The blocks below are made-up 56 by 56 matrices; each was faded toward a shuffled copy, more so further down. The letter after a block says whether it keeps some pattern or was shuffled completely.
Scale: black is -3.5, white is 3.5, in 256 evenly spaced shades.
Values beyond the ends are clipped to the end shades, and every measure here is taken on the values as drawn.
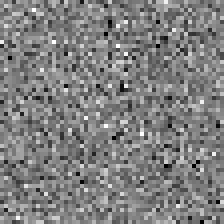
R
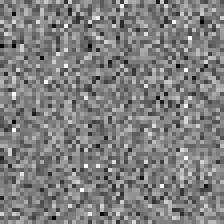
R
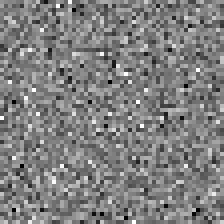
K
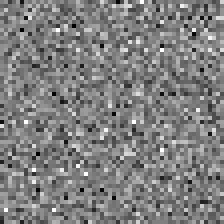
R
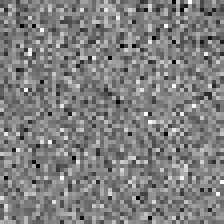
R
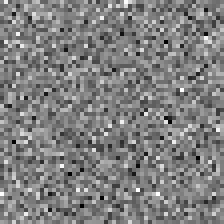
K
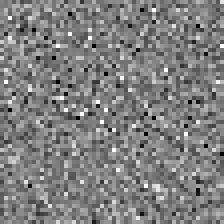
K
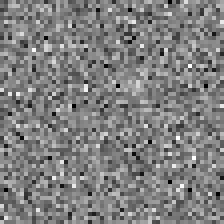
K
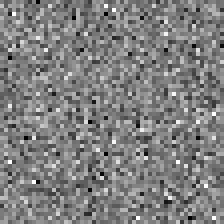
R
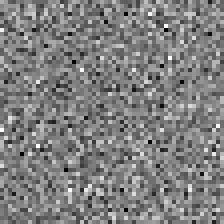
R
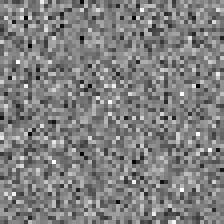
R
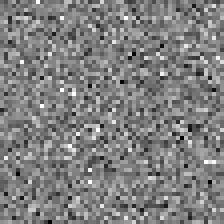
R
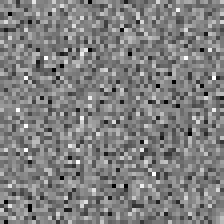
K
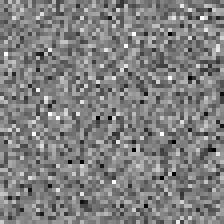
R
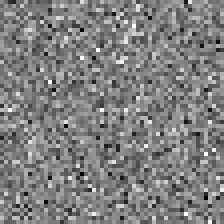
R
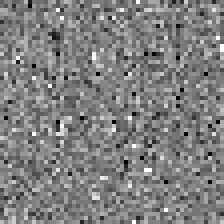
R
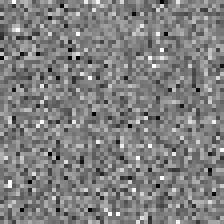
K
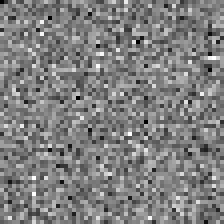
R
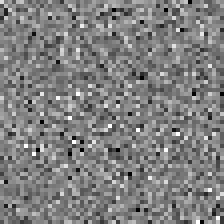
R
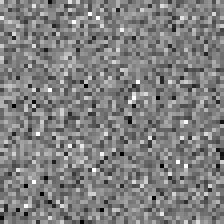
K
